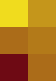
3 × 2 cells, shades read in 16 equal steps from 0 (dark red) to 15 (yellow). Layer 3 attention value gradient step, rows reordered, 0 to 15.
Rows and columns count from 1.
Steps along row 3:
up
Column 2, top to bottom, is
10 8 7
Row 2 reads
7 8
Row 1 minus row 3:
15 3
